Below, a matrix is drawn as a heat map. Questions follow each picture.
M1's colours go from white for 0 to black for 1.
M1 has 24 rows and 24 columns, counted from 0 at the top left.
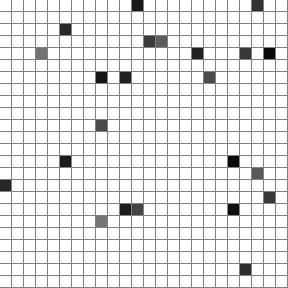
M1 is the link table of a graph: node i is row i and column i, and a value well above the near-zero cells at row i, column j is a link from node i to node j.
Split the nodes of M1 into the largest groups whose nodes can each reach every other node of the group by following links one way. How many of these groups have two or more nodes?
0
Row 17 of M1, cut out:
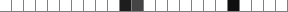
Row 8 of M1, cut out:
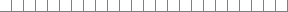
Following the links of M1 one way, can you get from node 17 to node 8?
yes
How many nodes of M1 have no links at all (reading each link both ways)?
4
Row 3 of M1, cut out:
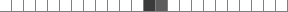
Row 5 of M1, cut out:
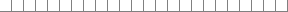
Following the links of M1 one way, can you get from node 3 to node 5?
yes
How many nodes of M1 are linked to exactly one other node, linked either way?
5
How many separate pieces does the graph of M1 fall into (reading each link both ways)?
5
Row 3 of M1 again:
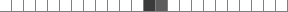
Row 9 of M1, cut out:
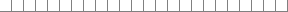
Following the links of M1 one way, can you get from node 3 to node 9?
no
